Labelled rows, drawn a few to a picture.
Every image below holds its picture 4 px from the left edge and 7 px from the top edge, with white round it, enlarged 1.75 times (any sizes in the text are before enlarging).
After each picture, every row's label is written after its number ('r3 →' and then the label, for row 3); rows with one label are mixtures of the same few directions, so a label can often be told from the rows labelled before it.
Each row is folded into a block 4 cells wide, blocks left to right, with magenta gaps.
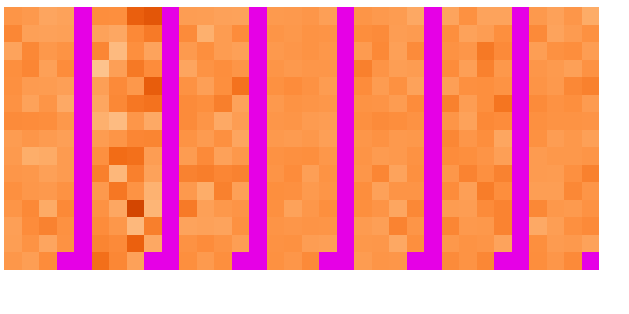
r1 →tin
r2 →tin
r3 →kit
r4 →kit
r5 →tin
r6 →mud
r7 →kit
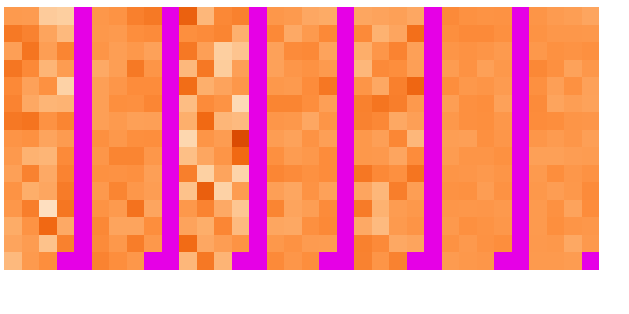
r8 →tin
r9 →tin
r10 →mud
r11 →kit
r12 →kit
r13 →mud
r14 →tin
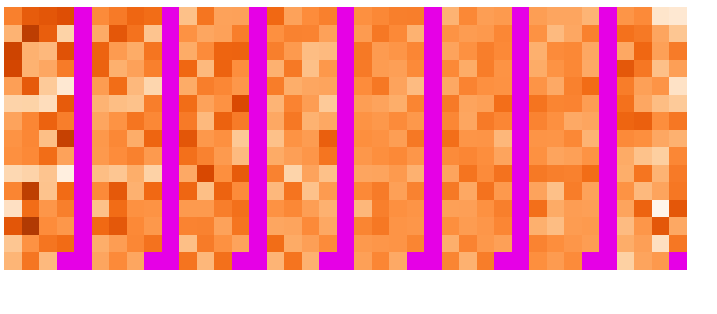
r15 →kit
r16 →kit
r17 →mud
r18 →mud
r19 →kit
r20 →mud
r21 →kit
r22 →tin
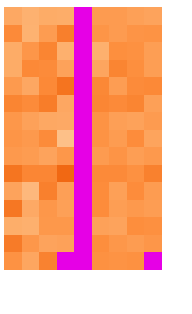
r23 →kit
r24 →kit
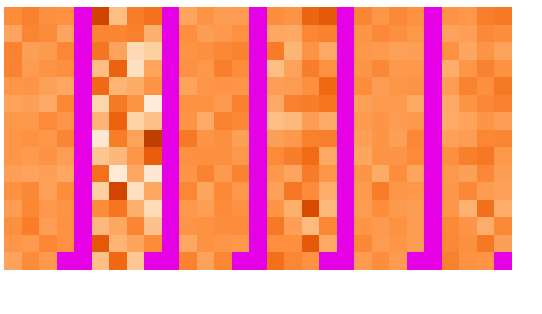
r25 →kit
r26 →mud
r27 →mud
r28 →tin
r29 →mud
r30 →tin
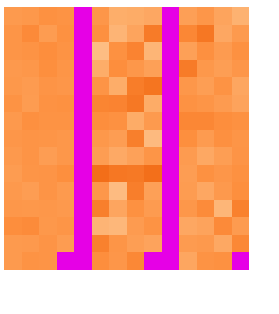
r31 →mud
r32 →kit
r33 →tin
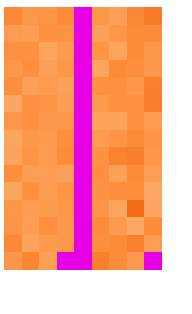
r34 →mud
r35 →tin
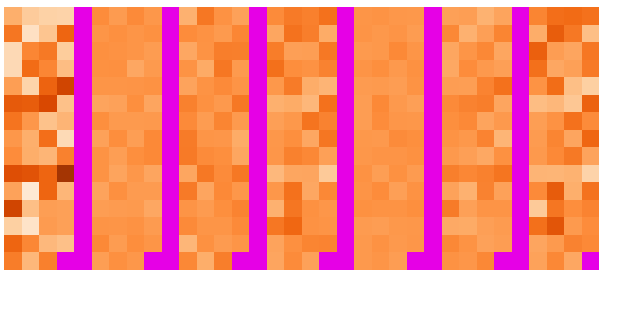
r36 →kit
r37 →mud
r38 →mud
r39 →kit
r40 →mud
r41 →kit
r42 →kit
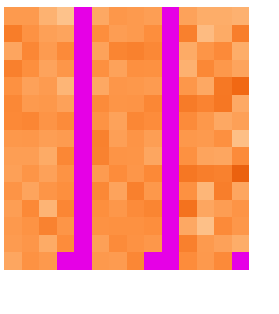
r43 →tin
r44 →mud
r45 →kit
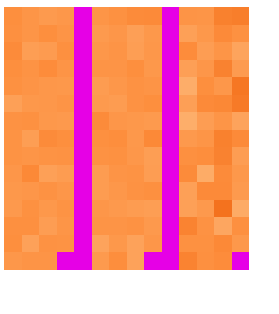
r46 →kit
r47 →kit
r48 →tin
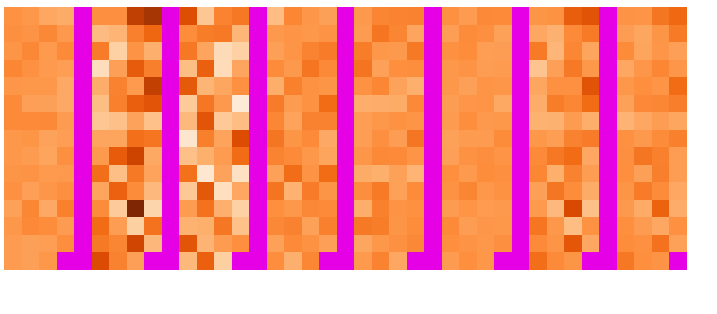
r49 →tin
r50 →tin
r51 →mud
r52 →mud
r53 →kit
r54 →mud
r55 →tin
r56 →tin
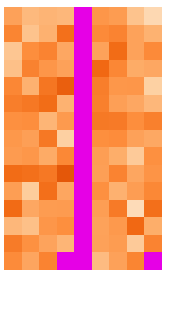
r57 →kit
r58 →tin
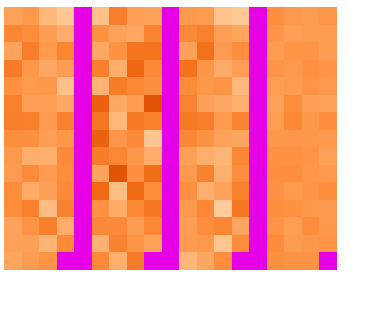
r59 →tin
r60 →mud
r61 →tin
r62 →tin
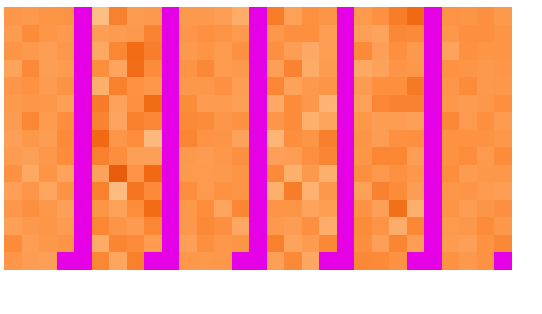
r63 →mud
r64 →mud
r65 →tin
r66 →mud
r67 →tin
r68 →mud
